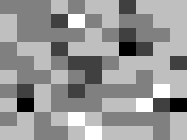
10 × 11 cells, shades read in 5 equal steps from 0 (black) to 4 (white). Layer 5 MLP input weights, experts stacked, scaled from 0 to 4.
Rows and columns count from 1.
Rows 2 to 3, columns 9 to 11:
2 3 3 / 2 2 3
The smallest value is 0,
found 3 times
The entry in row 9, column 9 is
2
